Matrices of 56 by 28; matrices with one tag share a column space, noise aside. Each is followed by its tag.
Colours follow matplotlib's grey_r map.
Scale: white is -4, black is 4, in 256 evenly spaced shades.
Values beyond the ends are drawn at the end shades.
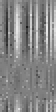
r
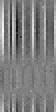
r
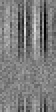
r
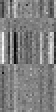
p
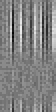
r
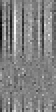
r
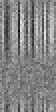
r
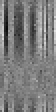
r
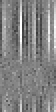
r
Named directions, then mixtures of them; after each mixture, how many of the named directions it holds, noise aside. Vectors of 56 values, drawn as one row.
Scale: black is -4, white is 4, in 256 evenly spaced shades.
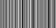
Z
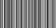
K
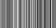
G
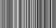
one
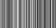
one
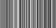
two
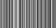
two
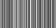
three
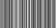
three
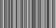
two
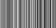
one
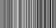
one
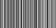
three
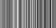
one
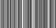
three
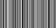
three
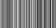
one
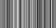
one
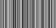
three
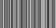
two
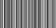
one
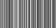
three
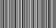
two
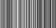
one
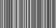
three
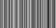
two
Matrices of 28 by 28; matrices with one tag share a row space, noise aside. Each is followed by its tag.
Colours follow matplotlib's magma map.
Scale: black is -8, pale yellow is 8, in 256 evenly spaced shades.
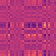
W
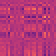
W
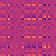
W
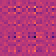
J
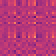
J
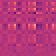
J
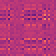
W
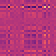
W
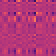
J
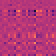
J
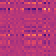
W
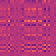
W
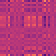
W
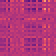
W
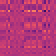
W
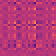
J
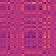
W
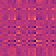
J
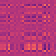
W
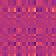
J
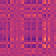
W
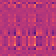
J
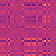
W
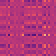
W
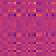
J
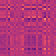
W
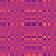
W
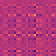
J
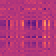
W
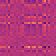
W
